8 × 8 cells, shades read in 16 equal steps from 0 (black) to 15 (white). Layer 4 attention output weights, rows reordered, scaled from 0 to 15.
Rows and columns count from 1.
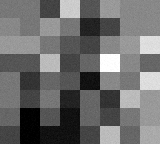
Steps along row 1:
same down up down up down same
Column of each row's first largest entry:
4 3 8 6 8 7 8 6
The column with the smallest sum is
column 5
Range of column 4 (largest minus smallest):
11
